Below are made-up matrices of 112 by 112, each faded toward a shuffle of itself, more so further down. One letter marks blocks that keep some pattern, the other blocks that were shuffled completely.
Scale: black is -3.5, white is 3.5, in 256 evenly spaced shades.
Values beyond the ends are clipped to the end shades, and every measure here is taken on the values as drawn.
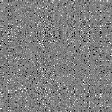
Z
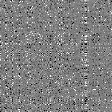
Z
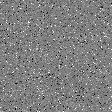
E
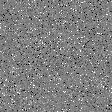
E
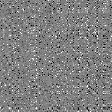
Z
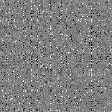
Z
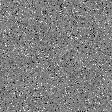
E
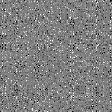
Z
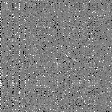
Z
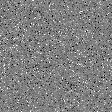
E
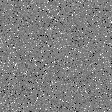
E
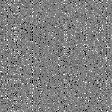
Z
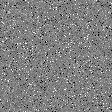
E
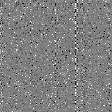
Z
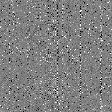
Z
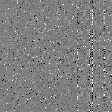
Z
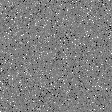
E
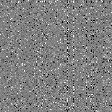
Z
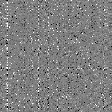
Z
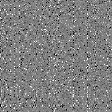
Z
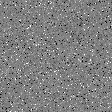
E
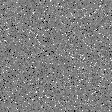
E
